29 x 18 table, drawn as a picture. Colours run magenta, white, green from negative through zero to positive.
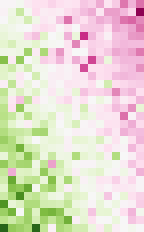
The ninth with the lowest average is the top right. The ninth with the highest average is the bottom left. Values rise toward the bottom left. No single row or column stands out from its neighbours. Neither half mirrors the other.
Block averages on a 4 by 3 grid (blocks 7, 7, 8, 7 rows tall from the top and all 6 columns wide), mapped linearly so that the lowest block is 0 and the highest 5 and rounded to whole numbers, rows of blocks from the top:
3 1 0
3 2 1
4 3 2
5 4 2
